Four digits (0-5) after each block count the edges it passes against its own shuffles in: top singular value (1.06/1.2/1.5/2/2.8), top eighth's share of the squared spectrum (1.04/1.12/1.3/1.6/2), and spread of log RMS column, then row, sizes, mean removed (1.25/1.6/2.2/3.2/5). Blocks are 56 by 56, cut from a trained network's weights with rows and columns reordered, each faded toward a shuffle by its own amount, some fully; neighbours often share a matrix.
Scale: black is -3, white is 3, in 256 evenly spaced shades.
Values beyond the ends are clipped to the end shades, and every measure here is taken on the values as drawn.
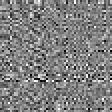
4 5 3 3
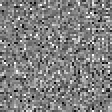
3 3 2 1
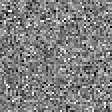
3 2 0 1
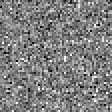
0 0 0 0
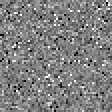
1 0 0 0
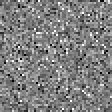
2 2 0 0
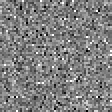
2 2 1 0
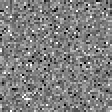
0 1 0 0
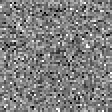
2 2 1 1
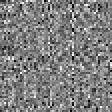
4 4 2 1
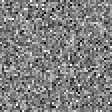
2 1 0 1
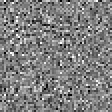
4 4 2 2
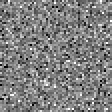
2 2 0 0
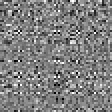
4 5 2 3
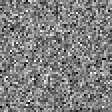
0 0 0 0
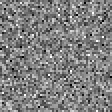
0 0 0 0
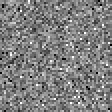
0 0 0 0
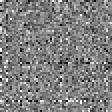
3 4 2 2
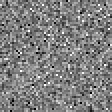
1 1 0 0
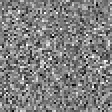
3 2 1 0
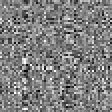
4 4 2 2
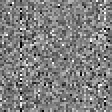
3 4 2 1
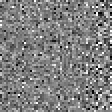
3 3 2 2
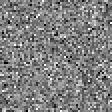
1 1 0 0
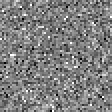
1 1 0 0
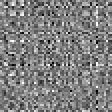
4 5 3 3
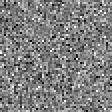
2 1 0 0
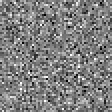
2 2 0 0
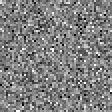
2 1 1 0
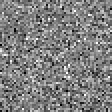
1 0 0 0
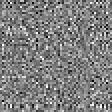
4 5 3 2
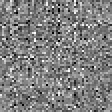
3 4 2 1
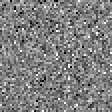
0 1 0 0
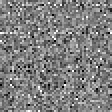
2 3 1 2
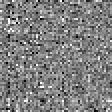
3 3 2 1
